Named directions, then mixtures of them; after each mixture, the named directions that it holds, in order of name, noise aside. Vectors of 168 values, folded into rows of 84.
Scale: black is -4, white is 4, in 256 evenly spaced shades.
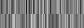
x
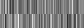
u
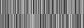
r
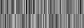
x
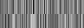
r, x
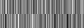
r, u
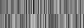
r, x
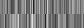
r, u, x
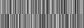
r, u, x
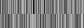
r, x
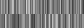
u, x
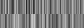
u, x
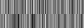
r, u, x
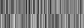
x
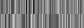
x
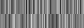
x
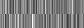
r, u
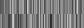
r, u, x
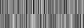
r, x
